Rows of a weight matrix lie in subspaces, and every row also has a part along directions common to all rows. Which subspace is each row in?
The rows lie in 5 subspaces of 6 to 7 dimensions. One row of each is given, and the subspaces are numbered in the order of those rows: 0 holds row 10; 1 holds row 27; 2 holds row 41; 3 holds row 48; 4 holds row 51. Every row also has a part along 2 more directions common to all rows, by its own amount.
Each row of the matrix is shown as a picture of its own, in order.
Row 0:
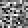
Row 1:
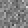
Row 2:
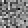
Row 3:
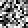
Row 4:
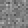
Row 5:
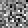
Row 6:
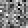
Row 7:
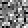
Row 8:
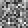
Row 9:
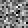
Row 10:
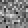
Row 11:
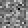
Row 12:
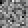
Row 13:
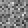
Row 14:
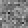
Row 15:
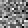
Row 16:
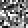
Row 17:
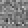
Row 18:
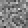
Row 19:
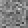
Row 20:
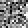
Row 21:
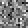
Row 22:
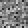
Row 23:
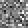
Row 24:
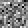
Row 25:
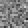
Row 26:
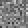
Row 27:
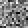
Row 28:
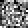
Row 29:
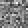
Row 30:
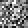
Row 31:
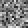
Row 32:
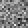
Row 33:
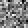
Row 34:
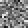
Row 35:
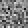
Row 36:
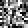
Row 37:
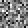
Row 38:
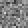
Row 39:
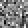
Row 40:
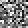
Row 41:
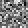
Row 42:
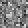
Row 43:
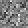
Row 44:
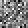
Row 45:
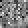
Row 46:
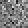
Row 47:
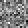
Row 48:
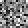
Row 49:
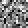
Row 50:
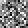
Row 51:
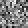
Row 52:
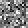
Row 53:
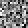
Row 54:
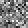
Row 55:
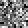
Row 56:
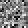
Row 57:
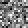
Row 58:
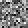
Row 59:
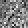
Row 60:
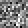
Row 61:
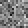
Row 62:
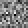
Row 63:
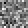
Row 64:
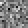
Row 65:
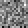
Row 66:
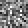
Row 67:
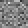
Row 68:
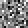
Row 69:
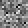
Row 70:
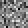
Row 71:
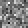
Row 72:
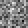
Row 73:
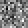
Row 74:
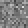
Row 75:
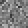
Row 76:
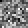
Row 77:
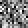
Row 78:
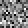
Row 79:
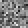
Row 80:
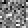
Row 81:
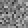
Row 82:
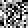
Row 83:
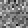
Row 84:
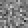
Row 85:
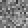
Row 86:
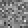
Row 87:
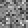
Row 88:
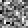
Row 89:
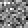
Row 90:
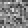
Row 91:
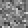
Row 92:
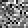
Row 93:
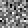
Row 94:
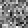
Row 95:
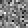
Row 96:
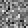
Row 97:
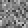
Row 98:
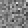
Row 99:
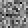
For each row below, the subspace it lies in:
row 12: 1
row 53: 0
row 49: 0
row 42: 0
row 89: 0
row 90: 0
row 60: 2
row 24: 0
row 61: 4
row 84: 3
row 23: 3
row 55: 3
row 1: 2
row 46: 4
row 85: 4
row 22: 2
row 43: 2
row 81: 4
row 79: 2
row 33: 3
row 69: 2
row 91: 0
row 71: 1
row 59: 2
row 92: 4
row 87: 3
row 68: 3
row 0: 4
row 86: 0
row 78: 4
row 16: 0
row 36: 3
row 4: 1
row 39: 0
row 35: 4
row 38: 4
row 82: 0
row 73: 1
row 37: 2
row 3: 1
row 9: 2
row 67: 3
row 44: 2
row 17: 2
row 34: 3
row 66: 3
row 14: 1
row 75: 1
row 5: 3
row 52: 2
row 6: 1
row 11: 1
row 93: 3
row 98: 3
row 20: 3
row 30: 4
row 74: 4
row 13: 4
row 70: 0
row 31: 1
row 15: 3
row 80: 0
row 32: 4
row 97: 1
